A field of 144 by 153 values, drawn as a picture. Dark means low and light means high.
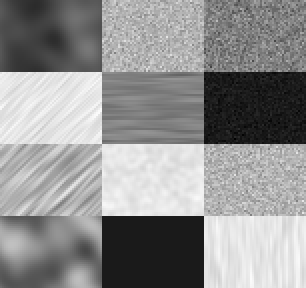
It is made of 4 by 3 panels. Panel 1,1: low, smooth. Panel 1,2: high, fine-grained. Panel 1,3: middling, fine-grained. Panel 2,1: very high, slanting up to the right, faint in contrast. Panel 2,2: middling, streaked across, faint in contrast. Panel 2,3: very low, fine-grained, faint in contrast. Panel 3,1: high, slanting up to the right. Panel 3,2: very high, blotchy, faint in contrast. Panel 3,3: high, fine-grained. Panel 4,1: middling, smooth, strong in contrast. Panel 4,2: very low, flat. Panel 4,3: very high, streaked downward, faint in contrast.
